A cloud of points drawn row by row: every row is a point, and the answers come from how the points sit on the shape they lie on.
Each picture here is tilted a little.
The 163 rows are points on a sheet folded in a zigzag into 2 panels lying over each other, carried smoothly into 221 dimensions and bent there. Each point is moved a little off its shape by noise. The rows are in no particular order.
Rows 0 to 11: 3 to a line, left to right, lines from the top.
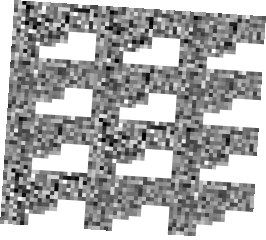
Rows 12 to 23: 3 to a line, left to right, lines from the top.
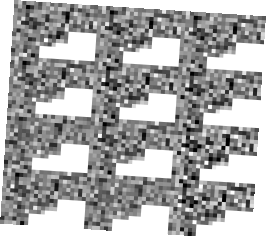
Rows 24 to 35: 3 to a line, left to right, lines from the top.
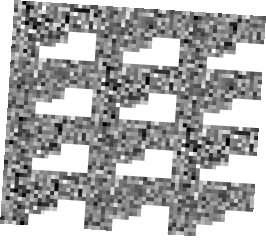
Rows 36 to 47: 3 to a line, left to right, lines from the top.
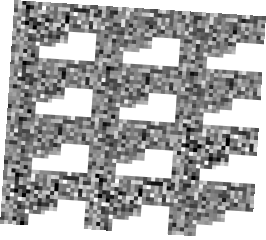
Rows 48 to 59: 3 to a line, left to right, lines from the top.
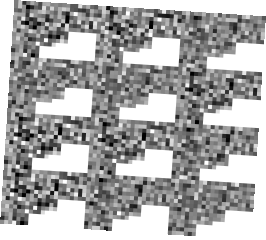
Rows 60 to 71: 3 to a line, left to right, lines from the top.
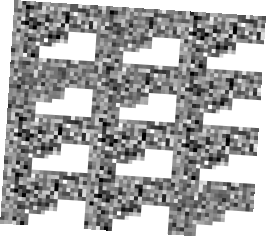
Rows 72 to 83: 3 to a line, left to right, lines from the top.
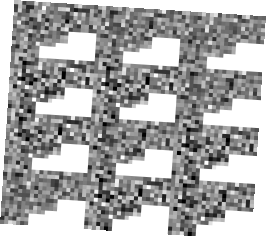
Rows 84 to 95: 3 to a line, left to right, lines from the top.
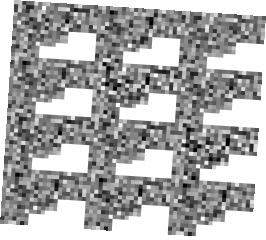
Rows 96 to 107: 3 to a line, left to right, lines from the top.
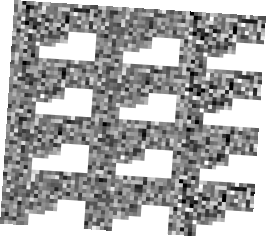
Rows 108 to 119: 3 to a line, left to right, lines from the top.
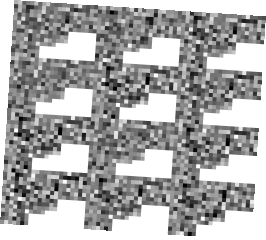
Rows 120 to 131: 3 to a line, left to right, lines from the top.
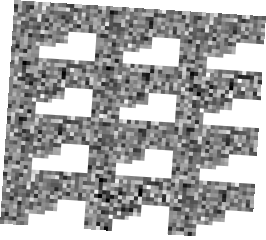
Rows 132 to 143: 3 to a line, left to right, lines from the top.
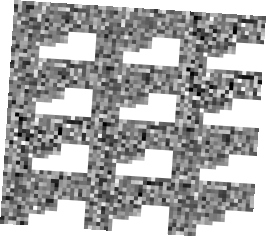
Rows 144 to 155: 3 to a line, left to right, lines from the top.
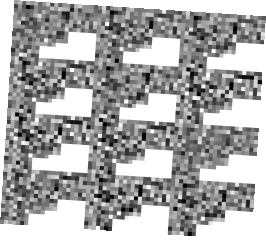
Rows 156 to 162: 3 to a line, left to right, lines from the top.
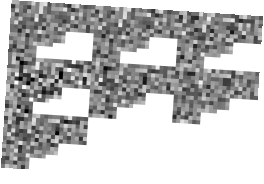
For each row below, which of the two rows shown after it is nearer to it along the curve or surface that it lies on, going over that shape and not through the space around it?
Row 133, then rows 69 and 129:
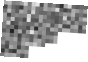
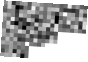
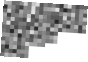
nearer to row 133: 129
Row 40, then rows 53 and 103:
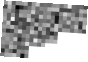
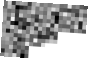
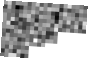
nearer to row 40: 53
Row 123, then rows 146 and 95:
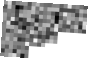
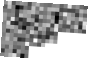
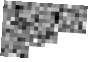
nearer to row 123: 146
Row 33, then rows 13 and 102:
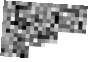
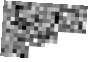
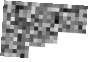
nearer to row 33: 102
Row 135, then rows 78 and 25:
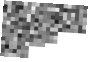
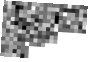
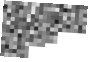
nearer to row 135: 78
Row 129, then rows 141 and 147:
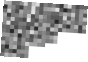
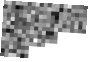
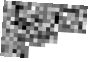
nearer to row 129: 141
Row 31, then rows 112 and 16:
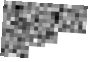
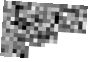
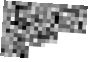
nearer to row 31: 112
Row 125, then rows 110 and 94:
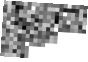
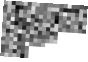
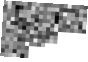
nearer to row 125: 94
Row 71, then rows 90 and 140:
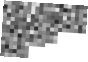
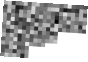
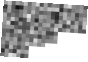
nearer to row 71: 90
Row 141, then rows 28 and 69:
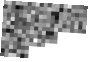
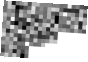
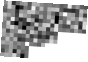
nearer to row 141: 28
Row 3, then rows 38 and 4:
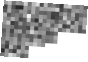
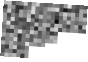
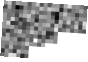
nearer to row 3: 4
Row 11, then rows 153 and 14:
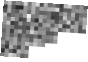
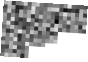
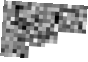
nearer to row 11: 14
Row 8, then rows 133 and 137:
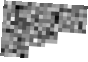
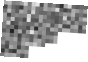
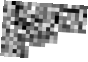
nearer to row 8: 133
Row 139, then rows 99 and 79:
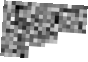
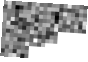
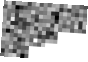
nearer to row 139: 79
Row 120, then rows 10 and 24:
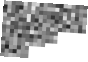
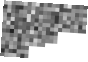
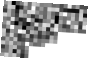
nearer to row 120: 24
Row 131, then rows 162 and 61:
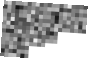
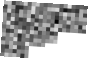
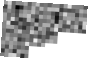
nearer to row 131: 162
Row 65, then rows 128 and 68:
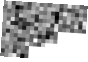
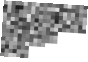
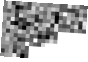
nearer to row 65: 68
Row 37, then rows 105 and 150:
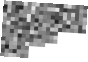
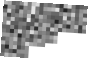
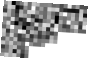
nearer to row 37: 150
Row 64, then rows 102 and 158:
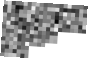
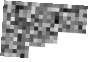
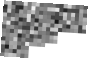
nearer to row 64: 158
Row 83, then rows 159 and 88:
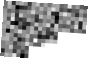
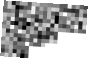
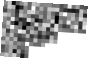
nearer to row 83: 159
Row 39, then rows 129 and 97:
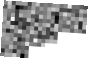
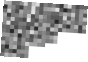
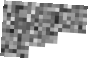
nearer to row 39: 97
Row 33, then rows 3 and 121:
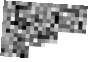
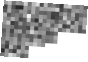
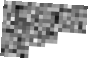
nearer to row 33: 121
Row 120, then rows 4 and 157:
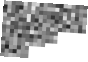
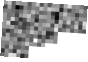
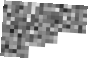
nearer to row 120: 4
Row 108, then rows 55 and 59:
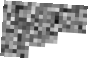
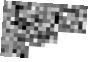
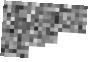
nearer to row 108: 59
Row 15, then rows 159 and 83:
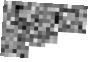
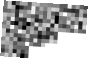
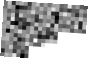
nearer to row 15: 159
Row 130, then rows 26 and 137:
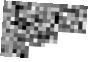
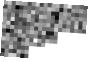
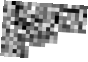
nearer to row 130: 137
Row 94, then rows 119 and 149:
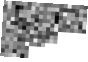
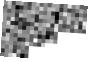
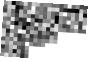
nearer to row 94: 119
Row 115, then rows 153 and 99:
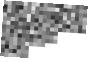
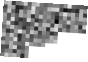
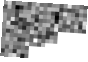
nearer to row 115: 99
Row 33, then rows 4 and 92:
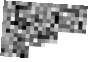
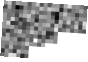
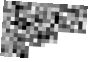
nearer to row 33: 92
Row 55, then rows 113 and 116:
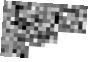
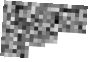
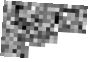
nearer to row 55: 116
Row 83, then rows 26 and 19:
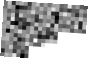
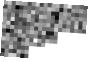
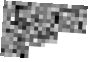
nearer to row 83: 19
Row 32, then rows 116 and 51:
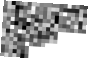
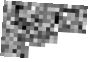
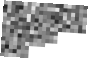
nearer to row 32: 116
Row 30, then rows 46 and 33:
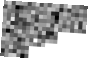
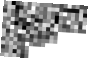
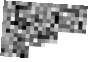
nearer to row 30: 33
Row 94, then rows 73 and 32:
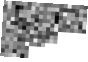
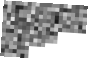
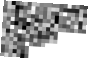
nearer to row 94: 32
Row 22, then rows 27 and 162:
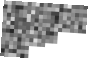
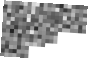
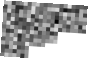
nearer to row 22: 27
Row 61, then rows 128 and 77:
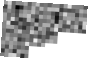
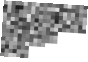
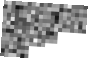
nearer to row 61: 128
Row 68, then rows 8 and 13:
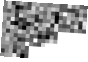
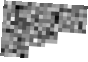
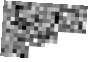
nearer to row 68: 13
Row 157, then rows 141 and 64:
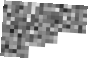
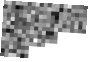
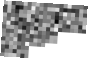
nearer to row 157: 141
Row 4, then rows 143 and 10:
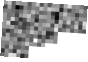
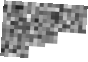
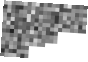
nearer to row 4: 143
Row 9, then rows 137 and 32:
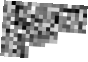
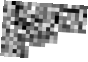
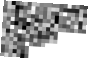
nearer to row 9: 32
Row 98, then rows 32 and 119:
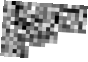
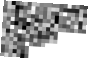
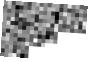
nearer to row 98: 32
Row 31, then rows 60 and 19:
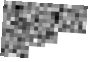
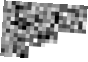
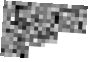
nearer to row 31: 60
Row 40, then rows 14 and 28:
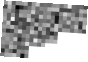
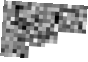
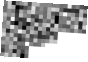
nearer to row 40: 28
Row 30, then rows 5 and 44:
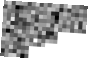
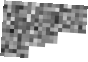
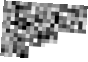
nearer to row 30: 5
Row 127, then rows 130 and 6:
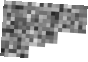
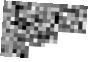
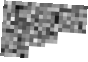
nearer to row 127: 6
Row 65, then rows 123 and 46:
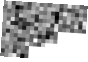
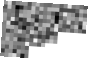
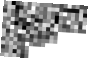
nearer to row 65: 123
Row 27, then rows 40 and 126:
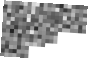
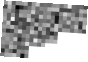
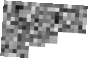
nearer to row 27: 40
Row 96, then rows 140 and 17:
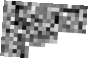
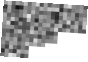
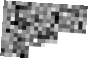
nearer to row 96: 17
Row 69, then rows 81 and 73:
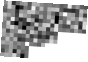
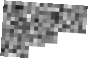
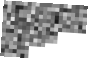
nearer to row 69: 81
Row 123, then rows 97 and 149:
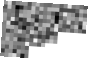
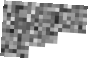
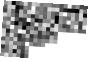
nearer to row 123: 149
